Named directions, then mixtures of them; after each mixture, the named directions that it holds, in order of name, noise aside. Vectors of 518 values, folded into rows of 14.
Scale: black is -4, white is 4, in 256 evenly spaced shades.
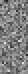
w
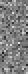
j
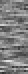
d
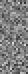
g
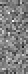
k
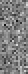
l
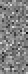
j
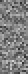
d, g, w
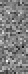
d, k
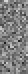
w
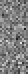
g, k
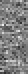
d, k, l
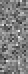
d, k, l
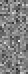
g, l, w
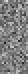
w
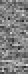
d, j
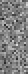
l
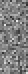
j, l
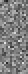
w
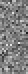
j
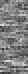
d, w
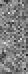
j, k, w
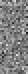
j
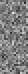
g, j, l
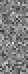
g, j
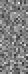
g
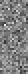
l, w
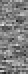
d, l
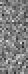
g, k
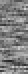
d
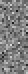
j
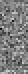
d, k, w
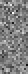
j, l, w
